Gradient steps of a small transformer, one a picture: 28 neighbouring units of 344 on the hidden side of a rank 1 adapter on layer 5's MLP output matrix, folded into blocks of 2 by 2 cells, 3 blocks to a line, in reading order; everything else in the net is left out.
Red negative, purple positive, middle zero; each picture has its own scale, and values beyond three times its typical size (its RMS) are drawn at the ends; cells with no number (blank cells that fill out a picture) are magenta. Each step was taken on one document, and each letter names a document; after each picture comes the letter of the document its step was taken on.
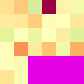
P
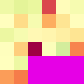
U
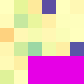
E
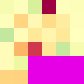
U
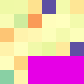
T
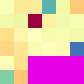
T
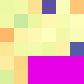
T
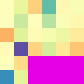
U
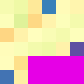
T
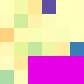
E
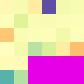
U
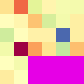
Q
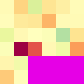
Q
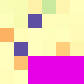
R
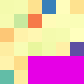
T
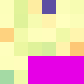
U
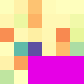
Q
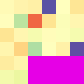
E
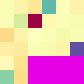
T
